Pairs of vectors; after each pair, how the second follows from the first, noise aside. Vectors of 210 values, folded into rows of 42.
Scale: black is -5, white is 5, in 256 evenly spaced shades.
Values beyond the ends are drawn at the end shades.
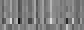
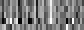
scaled up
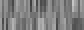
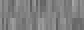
shrunk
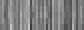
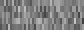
shuffled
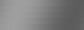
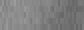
shrunk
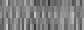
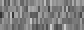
shuffled
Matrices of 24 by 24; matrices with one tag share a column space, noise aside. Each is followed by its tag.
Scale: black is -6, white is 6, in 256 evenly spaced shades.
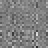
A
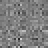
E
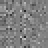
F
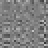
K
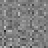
E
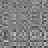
A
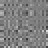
E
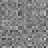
E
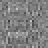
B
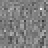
B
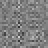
A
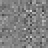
F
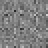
F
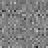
F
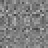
F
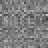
F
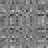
F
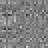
F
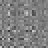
E
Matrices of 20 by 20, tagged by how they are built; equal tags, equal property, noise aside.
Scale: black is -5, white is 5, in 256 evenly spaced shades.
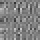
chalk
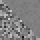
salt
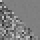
salt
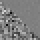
salt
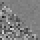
salt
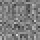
chalk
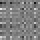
chalk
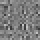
chalk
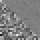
salt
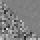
salt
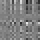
chalk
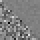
salt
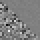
salt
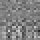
chalk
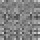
chalk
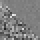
salt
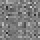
chalk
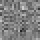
chalk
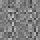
chalk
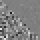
salt
